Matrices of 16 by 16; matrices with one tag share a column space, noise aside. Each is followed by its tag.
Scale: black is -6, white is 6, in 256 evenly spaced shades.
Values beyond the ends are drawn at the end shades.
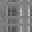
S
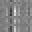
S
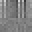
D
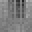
D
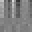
D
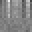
D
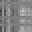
S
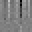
D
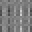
S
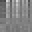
D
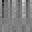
D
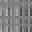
S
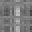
S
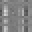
S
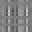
S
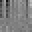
D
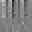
D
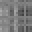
S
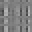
S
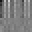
D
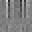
D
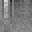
D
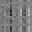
S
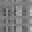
S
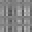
S
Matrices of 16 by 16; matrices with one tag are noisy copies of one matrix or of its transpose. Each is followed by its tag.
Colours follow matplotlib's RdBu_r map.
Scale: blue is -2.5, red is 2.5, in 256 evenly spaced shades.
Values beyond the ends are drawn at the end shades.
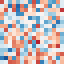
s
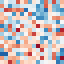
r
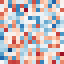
s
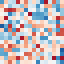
r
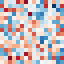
r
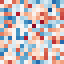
s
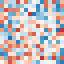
r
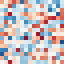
s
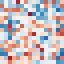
r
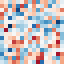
s
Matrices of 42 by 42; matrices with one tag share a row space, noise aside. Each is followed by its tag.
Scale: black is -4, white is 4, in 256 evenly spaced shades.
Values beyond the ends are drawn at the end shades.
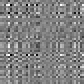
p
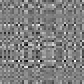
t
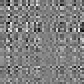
p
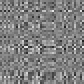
t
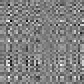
p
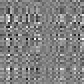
p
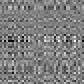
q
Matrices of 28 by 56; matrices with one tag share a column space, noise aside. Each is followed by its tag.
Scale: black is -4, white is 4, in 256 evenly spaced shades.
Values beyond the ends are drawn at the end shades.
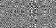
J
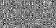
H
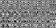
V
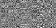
J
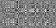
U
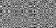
J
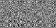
V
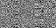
J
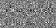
U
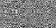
J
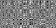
H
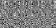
H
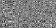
V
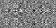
U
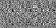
U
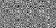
J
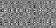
U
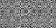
J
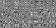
V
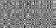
H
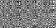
H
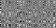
V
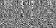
H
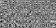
V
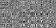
V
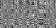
H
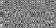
V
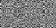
J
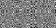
J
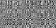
H
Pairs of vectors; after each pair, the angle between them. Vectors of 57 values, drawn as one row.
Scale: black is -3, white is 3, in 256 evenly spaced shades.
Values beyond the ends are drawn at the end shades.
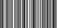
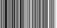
orthogonal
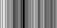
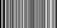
partly opposed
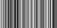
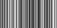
nearly opposite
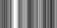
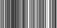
partly opposed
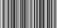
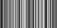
nearly opposite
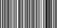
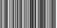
partly opposed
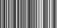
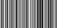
nearly opposite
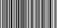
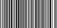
nearly parallel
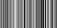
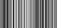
partly aligned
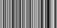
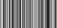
nearly parallel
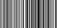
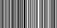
nearly opposite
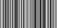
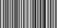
nearly parallel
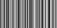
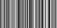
nearly parallel
